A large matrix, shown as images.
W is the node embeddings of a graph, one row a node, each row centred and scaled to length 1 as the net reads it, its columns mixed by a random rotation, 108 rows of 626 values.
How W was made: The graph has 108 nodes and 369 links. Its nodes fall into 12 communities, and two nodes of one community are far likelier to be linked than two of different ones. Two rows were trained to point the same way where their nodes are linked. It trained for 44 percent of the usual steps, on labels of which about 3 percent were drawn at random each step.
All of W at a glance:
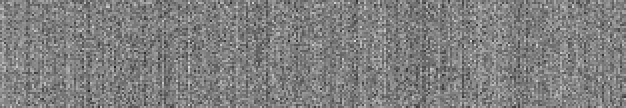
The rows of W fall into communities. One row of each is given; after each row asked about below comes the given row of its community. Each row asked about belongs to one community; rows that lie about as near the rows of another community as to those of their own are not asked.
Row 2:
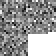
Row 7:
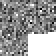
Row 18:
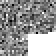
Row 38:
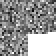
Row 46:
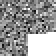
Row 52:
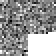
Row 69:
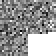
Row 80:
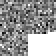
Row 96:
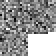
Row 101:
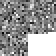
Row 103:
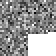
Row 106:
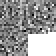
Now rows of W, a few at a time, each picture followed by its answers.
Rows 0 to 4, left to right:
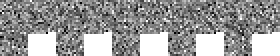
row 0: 69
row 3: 2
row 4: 52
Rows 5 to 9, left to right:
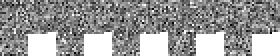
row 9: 106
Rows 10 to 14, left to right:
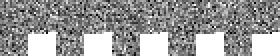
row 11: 103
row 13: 46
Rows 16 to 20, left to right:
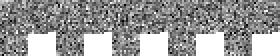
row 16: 80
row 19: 103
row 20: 52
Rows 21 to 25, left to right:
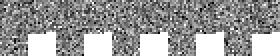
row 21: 46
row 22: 38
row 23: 106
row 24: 96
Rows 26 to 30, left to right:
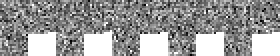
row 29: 52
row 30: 106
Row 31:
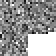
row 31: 106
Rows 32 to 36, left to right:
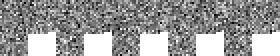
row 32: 103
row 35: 103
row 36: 2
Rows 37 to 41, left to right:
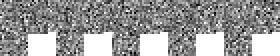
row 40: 2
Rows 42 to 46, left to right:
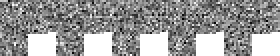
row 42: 106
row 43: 7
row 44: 103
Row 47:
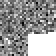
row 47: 7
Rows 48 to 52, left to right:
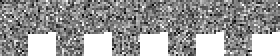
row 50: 69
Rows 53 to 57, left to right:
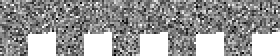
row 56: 52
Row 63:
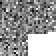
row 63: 46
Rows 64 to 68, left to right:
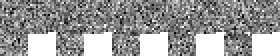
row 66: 103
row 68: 69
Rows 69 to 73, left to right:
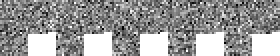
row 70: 69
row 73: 18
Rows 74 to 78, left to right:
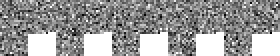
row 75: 52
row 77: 101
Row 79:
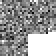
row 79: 69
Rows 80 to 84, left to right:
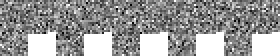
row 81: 69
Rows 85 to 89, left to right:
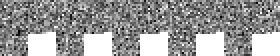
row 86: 96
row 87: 46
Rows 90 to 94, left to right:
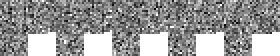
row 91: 7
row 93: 38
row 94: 80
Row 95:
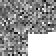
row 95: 7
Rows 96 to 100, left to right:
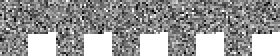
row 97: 80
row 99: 7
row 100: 106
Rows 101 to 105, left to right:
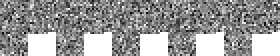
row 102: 7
